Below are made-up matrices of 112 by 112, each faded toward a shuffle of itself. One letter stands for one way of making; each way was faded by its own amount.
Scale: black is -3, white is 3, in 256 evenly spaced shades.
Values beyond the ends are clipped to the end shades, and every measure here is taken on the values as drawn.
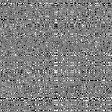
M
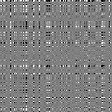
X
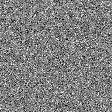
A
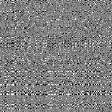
M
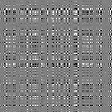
X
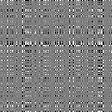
X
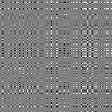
X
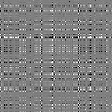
X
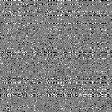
M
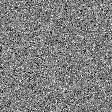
A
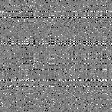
M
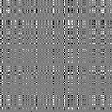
X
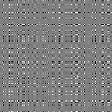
X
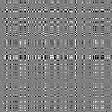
X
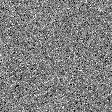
A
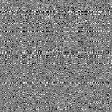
M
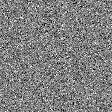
A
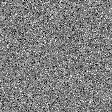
A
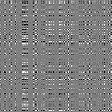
X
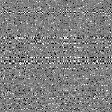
M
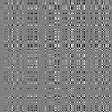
X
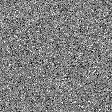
A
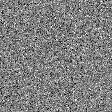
A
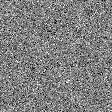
A
